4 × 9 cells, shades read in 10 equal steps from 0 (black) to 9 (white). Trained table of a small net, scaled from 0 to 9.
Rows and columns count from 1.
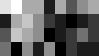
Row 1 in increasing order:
1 3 5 6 6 6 6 8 9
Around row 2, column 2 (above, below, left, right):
9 7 1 7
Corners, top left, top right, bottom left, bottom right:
8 6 4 1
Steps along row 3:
up down down down up up up down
